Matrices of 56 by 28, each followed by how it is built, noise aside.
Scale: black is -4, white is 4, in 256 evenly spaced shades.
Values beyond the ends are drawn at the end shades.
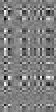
low rank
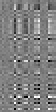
low rank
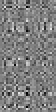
low rank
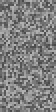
noise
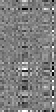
low rank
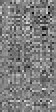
low rank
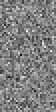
noise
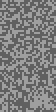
noise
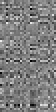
low rank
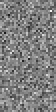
noise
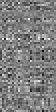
low rank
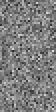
noise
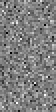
noise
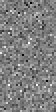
noise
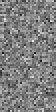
noise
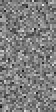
noise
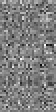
low rank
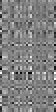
low rank
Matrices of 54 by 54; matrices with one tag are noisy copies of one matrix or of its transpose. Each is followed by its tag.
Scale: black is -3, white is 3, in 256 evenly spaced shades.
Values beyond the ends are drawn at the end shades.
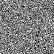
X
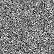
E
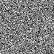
X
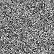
E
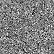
E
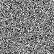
X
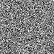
X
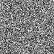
X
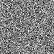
X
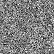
E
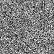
E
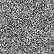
E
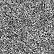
E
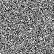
X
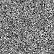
E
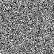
X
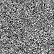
E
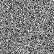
X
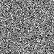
X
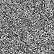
E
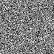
X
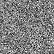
E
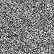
E
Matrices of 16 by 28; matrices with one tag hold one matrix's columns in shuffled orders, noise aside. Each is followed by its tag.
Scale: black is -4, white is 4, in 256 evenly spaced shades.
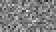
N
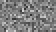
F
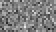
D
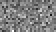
F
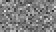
N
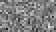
D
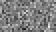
D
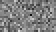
F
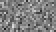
D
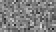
D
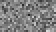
F
